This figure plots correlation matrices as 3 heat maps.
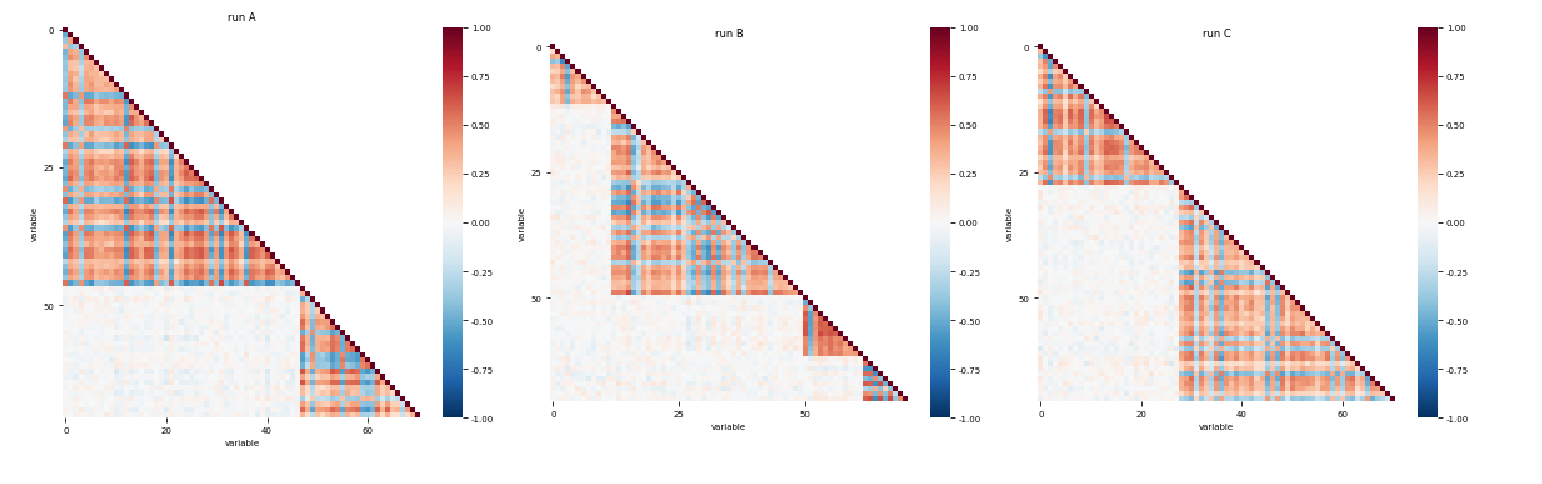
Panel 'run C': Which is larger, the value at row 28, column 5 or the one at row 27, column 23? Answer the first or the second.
the second
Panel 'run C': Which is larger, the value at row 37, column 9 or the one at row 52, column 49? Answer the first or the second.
the second
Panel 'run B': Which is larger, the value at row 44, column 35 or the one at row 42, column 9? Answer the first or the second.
the first
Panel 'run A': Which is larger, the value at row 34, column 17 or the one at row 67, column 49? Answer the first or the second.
the first
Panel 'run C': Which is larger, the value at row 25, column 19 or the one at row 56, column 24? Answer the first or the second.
the first
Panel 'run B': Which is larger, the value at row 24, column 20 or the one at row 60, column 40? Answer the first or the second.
the first
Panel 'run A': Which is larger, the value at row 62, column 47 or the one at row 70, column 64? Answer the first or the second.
the first
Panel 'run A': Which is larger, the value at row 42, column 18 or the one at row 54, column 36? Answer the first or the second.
the second
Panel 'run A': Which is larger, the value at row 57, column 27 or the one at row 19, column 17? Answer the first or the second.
the second
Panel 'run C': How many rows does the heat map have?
71
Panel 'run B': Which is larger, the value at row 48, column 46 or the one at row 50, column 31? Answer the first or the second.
the first
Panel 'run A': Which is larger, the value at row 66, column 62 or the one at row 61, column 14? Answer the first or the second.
the first
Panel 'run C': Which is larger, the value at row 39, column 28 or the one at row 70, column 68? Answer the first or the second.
the first
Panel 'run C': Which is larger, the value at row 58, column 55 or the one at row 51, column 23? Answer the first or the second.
the second
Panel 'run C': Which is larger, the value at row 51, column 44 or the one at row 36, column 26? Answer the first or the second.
the first
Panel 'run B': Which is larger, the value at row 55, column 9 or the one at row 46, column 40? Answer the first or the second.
the second
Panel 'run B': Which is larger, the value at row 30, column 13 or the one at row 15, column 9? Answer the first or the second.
the second
